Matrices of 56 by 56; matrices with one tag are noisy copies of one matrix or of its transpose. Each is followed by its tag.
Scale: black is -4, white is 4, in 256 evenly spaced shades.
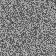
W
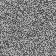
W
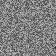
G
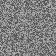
G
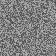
W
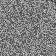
W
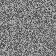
G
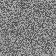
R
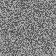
R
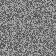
G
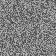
W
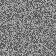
G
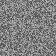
G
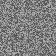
G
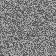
W
